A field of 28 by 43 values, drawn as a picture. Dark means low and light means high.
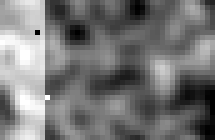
Lone odd cells: 2, 1 higher and 1 lower than their neighbours. Seam: vertical, 20% of the way across, the left part higher. Ninth with the highest average: middle left.
